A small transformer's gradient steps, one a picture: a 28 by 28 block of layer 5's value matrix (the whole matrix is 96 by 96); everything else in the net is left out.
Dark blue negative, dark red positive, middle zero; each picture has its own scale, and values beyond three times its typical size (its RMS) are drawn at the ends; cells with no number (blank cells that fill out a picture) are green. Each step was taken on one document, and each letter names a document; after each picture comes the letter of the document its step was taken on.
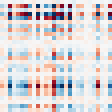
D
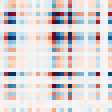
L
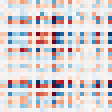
D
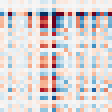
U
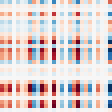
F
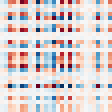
D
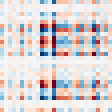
U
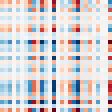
F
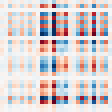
U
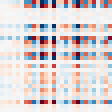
F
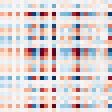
F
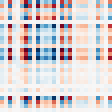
D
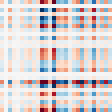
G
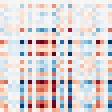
L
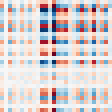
U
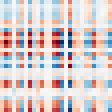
L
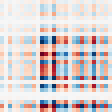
G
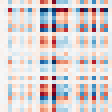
U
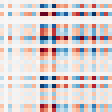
G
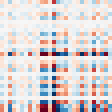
U
